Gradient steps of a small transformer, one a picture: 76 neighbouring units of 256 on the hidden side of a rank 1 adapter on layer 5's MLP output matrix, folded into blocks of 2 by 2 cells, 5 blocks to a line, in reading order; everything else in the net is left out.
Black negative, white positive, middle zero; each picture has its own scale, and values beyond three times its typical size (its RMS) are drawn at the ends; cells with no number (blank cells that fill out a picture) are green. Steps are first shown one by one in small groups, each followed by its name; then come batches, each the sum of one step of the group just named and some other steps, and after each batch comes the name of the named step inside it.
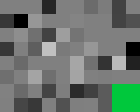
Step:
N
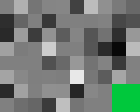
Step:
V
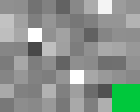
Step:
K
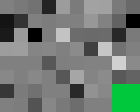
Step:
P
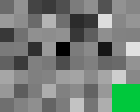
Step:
K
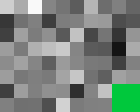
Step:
V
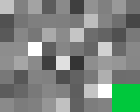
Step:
P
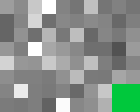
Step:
V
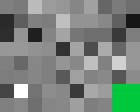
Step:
P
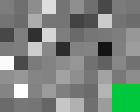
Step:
N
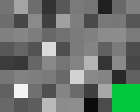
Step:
N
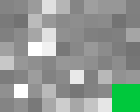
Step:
N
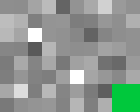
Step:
K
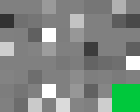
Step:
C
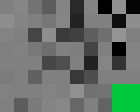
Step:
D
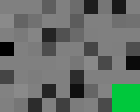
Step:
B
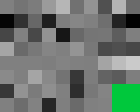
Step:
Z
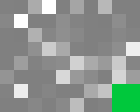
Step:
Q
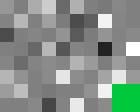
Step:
Q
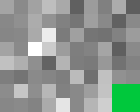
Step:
D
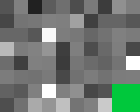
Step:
C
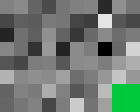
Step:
Z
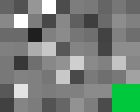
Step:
Q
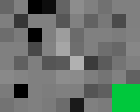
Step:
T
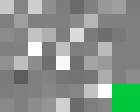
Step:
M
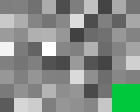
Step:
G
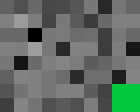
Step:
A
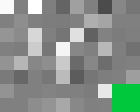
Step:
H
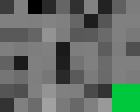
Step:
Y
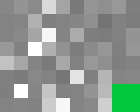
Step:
M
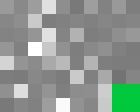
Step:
M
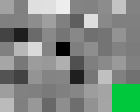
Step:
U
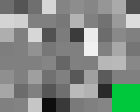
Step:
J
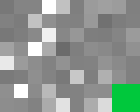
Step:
U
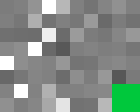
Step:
U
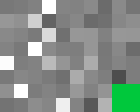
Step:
J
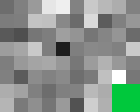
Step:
U
